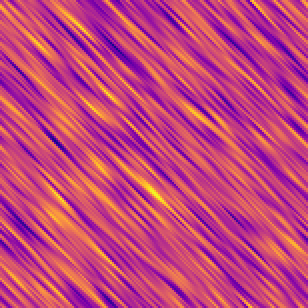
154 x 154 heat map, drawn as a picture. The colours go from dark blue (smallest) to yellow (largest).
There is no overall slope. Overall the values sit about 50% of the way up the scale. The grain runs diagonally down to the right. The histogram is bell-shaped. The halves do not mirror each other. No row or column stands out.
